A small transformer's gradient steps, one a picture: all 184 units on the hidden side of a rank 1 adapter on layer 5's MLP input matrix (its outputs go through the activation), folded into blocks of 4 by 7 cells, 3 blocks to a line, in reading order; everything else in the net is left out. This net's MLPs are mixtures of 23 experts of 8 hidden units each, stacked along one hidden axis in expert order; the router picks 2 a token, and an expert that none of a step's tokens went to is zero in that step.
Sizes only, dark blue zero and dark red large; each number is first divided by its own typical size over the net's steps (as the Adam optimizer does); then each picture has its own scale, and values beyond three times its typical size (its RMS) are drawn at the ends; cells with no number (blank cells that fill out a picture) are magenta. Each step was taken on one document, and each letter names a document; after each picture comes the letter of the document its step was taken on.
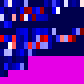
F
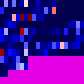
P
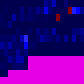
P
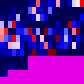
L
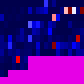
P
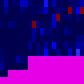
P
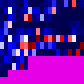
F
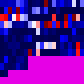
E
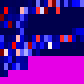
F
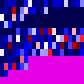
L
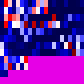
E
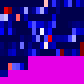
E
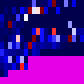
F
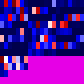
E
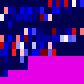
L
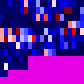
L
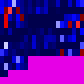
E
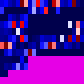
F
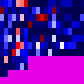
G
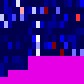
E
